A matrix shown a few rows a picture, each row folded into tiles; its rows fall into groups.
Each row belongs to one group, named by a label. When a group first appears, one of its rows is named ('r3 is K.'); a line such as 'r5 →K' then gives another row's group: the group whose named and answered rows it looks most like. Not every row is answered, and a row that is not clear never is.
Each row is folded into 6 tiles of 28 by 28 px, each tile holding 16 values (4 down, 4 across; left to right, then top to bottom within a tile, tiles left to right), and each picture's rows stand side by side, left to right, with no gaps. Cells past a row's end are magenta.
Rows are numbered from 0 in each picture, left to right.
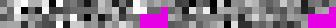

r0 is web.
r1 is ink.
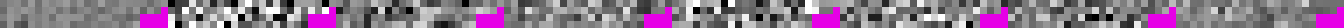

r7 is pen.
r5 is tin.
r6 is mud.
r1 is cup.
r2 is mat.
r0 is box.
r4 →web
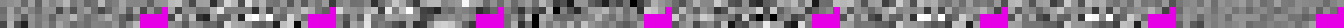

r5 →tin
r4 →mud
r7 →box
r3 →mat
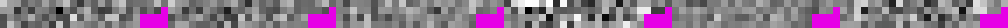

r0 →box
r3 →web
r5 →web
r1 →box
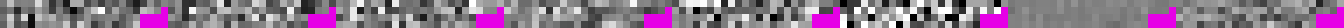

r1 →ink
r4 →web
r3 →pen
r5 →cup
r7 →mud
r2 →web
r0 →mat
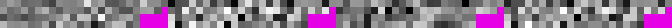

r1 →cup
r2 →mat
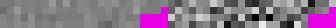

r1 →mud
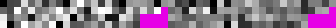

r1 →ink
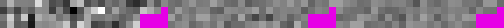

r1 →mud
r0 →mat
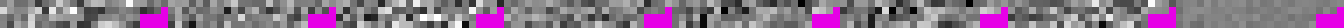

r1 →box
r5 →mat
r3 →mud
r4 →mat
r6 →tin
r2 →tin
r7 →box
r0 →pen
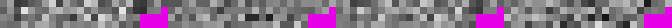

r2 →ink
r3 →mud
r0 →ink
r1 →mud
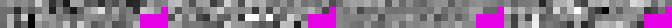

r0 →mat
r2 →web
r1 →tin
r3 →pen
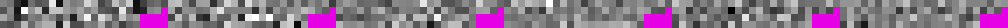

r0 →ink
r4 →box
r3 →web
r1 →tin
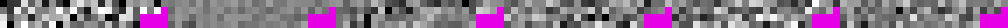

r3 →mud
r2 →mat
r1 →box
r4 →tin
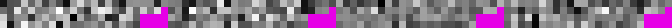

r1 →ink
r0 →cup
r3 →mat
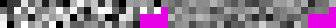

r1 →mud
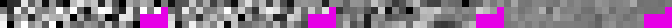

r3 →pen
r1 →cup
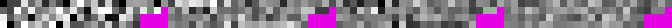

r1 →web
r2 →ink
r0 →cup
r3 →ink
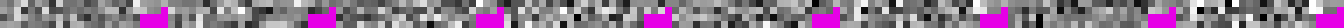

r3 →cup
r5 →web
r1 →pen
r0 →web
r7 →web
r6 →mat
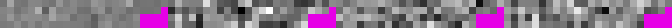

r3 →pen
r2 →mud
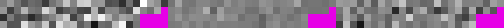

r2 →box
